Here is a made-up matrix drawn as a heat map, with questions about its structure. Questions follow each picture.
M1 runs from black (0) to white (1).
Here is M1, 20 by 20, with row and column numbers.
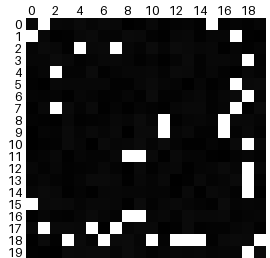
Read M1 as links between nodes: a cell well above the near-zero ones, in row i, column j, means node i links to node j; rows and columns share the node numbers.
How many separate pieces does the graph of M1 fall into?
3
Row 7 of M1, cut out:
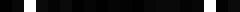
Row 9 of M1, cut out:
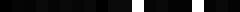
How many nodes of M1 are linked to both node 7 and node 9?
0
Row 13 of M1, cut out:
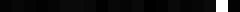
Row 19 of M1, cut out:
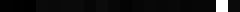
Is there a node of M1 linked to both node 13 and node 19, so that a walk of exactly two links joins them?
yes
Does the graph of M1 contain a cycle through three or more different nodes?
yes
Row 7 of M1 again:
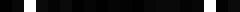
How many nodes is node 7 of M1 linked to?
2
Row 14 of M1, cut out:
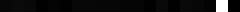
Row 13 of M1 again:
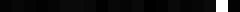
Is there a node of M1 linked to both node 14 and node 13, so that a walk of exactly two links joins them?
yes
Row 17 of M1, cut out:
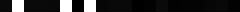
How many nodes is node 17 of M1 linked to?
3
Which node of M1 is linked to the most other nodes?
node 18
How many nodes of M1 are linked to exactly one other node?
10
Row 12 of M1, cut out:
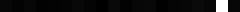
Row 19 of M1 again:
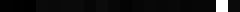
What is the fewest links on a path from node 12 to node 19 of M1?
2
